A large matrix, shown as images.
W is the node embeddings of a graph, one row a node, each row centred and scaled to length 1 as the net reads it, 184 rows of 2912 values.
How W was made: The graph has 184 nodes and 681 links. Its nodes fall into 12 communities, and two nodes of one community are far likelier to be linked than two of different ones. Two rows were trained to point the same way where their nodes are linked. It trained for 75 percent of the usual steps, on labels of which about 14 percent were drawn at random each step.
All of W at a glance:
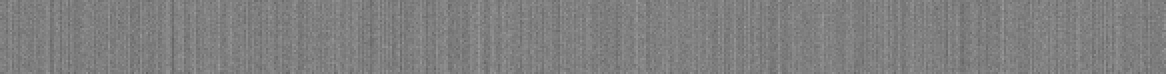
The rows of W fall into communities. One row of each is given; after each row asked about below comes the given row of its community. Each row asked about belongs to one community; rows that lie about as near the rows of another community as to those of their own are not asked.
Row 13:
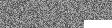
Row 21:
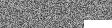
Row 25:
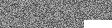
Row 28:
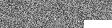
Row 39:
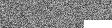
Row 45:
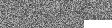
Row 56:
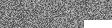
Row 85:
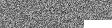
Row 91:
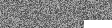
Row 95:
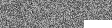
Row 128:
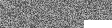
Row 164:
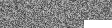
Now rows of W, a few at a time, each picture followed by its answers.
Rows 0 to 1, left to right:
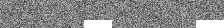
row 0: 13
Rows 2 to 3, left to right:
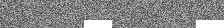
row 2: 39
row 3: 91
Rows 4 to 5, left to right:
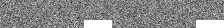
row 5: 25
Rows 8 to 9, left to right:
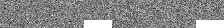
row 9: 95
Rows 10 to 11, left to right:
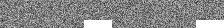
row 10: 91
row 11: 13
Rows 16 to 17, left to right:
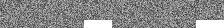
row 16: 164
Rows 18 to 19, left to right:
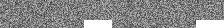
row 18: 91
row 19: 28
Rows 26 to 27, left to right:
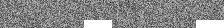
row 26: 21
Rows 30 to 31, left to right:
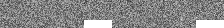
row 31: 28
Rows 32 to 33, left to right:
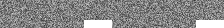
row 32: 164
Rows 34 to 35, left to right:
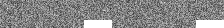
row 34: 13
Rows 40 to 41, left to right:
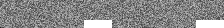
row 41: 128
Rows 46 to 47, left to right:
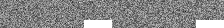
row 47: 21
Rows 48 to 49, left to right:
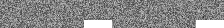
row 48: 164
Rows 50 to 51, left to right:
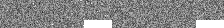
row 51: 21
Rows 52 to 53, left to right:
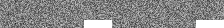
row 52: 39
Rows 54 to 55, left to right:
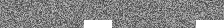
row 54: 85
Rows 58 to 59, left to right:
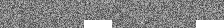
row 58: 56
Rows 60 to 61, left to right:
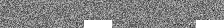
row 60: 28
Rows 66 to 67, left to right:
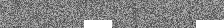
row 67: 56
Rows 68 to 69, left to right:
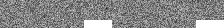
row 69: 25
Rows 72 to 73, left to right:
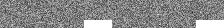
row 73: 91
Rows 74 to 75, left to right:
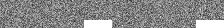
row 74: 128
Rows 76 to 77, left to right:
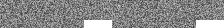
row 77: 164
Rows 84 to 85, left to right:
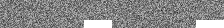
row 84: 56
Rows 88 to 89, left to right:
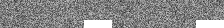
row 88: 39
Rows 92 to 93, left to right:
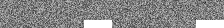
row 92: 21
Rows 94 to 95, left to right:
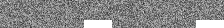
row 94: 45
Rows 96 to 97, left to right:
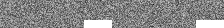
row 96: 45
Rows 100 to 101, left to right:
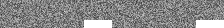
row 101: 45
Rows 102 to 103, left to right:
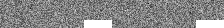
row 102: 95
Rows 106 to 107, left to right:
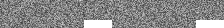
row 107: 45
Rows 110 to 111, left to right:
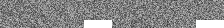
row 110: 13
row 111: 56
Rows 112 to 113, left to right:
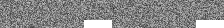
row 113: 128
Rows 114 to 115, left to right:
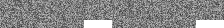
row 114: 164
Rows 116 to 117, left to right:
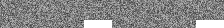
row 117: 28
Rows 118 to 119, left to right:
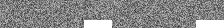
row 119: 28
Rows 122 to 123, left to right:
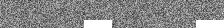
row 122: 45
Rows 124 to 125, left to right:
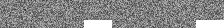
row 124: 45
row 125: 85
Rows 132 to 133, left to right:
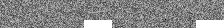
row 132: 128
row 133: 56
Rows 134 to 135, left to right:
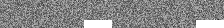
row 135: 28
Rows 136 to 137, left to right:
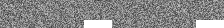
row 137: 56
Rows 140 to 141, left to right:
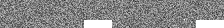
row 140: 39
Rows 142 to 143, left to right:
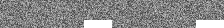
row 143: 91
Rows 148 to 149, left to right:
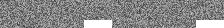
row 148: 21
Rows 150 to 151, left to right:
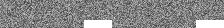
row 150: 45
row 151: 25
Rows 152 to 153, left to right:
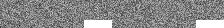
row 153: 13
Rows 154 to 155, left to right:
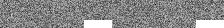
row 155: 39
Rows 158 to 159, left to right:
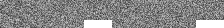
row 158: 128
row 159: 28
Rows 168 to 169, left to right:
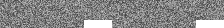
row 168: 39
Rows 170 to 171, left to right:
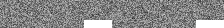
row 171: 25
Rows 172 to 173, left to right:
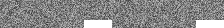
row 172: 128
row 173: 28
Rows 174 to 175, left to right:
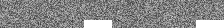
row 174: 25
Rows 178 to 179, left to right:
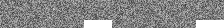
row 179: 13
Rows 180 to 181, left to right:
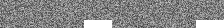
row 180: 39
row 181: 21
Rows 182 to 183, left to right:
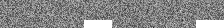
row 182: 21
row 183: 21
